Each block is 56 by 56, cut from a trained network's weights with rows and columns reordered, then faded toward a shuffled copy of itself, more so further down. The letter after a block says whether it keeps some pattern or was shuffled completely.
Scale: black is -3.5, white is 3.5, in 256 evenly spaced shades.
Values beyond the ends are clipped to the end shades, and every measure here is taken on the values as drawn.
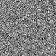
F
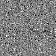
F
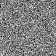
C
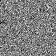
C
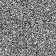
C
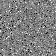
C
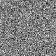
F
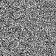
F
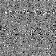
F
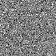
F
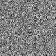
F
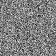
C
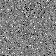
C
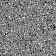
C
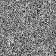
C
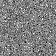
C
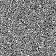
C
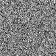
C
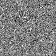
C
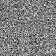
F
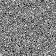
C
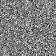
C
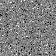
C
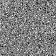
C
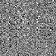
F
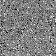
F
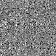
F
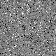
C
